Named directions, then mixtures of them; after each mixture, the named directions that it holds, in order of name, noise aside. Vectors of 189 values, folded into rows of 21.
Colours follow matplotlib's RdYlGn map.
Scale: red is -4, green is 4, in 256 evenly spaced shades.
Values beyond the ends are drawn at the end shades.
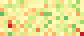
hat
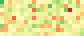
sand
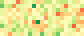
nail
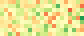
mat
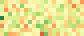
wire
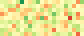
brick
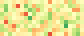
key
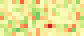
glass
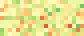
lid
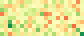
hat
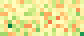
hat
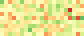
brick, mat, sand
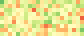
mat, sand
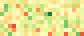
hat, key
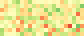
lid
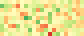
brick, key, nail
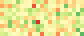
hat, nail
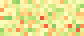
lid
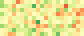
nail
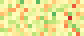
brick, wire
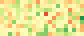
mat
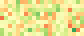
glass, lid, mat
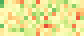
glass, nail, sand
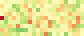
glass, key, wire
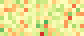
brick, lid, wire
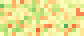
glass, key, nail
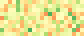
lid, mat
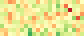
mat, nail, sand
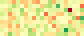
mat, sand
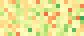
mat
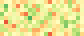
key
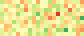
mat, nail, wire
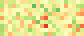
lid, nail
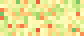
glass, hat, lid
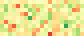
key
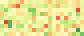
hat, key
